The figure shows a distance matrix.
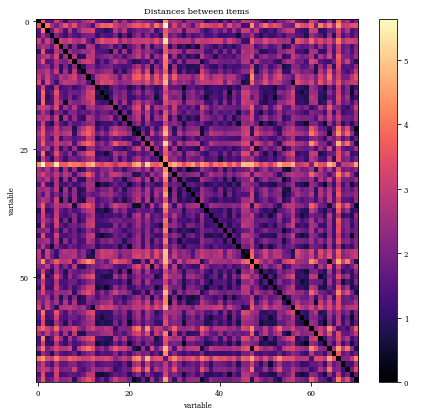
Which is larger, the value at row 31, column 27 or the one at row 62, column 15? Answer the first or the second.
the first
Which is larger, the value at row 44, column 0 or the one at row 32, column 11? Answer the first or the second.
the second
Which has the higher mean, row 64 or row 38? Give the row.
64
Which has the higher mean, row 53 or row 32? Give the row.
53
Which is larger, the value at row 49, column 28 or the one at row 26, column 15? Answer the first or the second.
the first
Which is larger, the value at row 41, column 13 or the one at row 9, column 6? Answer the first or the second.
the second
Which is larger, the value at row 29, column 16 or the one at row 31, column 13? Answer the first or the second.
the first
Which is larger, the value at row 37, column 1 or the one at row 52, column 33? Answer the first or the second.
the first
